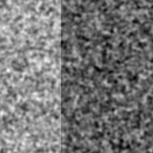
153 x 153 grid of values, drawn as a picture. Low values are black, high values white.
Seam: vertical, 40% of the way across, the left part higher. Stripes: none. Grain: blotchy.
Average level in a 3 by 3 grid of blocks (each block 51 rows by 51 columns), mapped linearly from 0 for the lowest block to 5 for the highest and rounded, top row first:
5 1 0 / 5 1 0 / 4 1 0
